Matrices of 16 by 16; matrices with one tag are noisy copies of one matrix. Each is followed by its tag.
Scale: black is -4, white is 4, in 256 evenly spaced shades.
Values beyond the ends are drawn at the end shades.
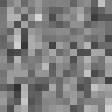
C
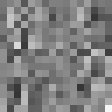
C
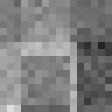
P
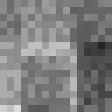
P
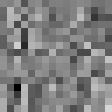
C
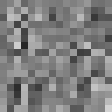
C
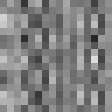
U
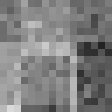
P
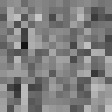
C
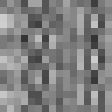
U
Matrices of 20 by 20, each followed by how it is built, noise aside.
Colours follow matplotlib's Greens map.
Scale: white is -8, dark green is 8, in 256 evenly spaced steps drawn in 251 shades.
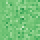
uneven columns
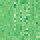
uneven columns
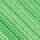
Toeplitz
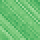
Toeplitz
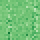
uneven columns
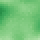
smooth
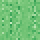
uneven columns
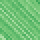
Toeplitz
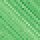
Toeplitz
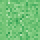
uneven columns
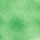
smooth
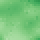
smooth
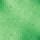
smooth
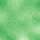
smooth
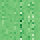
uneven columns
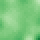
smooth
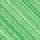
Toeplitz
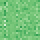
uneven columns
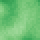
smooth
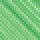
Toeplitz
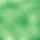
smooth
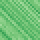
Toeplitz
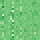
uneven columns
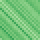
Toeplitz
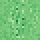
uneven columns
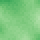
smooth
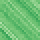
Toeplitz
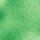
smooth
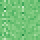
uneven columns
